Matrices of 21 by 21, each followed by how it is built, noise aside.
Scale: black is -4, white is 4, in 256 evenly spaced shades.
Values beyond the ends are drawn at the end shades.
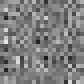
low rank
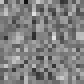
low rank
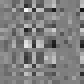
low rank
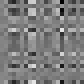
low rank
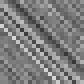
Toeplitz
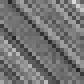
Toeplitz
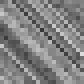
Toeplitz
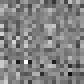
low rank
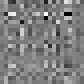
low rank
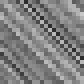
Toeplitz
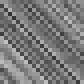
Toeplitz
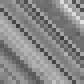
Toeplitz
